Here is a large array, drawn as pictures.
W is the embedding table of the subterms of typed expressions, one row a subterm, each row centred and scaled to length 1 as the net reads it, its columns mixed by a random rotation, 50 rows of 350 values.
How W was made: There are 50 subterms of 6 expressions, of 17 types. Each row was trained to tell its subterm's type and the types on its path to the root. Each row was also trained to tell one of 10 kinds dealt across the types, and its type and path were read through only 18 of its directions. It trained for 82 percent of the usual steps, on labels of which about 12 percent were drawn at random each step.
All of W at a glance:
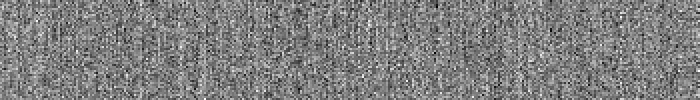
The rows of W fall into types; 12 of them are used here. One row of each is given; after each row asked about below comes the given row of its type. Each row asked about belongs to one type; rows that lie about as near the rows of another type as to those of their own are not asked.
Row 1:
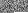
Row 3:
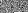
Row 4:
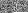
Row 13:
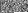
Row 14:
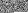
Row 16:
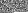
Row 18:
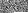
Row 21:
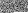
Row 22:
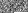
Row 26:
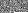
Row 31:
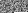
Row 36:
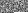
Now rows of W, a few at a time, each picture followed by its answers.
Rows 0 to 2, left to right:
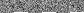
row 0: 14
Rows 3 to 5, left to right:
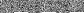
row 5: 1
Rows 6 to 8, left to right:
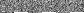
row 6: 31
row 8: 18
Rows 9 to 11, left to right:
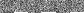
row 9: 31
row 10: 4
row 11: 22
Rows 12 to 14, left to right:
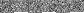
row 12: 13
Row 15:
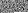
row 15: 14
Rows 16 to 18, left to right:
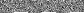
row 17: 14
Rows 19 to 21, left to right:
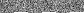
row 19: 18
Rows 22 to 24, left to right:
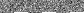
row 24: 21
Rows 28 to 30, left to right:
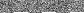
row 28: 26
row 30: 13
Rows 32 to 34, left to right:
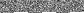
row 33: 13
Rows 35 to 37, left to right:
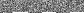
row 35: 4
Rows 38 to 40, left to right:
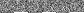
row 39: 22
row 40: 26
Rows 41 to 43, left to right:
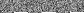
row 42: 26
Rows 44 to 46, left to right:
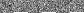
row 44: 1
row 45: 4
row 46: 26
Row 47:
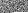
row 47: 14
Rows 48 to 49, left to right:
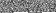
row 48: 21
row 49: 13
